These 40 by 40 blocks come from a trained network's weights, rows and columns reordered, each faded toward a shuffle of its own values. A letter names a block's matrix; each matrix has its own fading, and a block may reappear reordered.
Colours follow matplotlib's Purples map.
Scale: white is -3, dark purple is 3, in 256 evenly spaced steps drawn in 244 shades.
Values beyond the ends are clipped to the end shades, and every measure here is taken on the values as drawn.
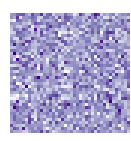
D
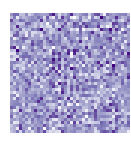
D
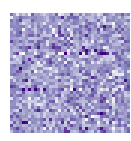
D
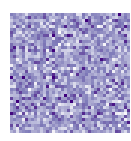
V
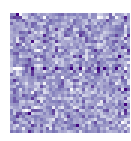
D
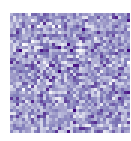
V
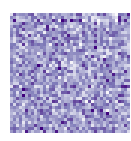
V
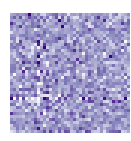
D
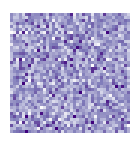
V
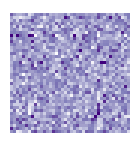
D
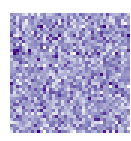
D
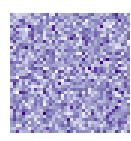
V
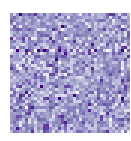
D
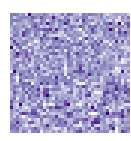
D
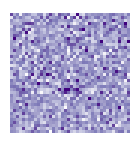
V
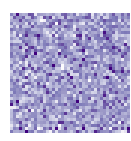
V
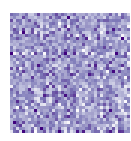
D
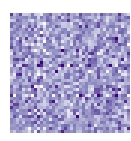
D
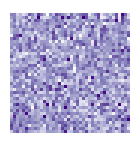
V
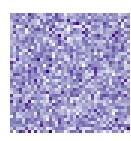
V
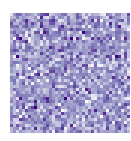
V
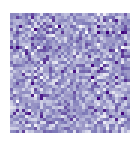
D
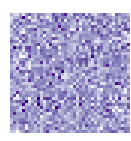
V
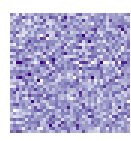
D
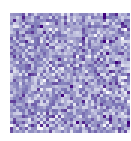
V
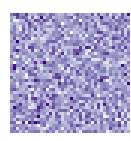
V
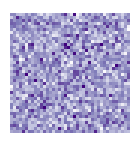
V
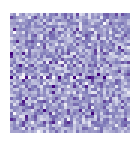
D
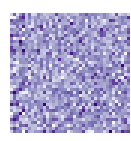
V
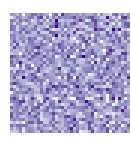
V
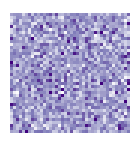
D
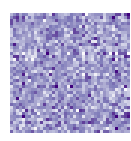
D
